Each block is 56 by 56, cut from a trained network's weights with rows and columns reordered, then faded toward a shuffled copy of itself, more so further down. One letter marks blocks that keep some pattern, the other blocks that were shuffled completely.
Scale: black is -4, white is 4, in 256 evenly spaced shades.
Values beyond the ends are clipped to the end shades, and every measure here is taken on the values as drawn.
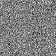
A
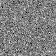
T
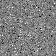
T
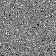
T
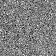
T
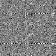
A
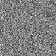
A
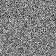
T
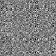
A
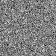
T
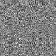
A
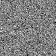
T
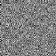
A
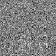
A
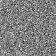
T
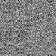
A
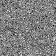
T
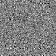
A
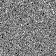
T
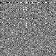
A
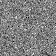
T
